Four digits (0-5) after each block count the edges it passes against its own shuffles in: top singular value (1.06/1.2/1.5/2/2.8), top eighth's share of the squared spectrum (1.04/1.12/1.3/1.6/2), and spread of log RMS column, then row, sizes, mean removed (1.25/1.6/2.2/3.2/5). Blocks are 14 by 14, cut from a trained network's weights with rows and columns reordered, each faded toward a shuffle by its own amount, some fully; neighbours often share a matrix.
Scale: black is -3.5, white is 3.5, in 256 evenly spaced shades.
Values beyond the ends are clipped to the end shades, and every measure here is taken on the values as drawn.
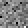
0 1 0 0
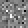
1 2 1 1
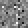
0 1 1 0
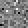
0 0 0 0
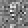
2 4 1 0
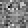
1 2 0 1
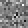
1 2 0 1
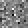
0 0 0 0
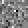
0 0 0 0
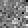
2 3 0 0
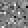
0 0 0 1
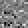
2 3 0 2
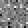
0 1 0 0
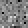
1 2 1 0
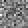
1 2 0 1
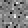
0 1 0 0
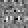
2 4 0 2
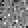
0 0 0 0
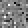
0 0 0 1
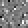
0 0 0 0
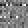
2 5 0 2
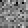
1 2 0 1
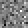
0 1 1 0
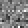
2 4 0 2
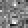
2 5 1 0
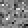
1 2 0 0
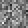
1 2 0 1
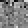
2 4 0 2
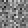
0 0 1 0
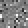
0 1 0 0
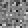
2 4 0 1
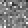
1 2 0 0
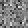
2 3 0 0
